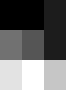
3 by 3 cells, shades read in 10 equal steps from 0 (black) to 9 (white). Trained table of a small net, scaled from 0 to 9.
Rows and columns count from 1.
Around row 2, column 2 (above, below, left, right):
0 9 4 1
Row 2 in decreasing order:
4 3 1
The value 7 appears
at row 3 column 3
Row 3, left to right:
8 9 7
